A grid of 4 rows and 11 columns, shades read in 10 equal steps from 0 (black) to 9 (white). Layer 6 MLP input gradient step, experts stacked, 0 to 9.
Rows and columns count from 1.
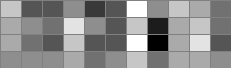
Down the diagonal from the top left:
7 5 3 6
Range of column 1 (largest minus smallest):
2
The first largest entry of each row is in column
7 4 7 7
